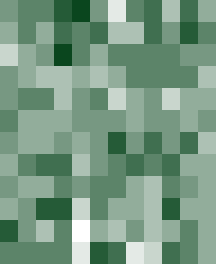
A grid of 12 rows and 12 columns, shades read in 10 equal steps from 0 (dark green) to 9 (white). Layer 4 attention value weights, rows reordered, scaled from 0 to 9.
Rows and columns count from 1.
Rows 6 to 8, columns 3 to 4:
5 5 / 5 4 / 2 2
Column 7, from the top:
8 6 3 5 7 4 1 3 3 5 6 2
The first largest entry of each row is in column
7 7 1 3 7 2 12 5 9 5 5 5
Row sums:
41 42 44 55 56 52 46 42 50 48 57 48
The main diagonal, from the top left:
4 3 4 6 4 4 1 2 6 1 3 5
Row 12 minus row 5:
-1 0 0 -3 4 -2 -5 3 3 -5 -2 0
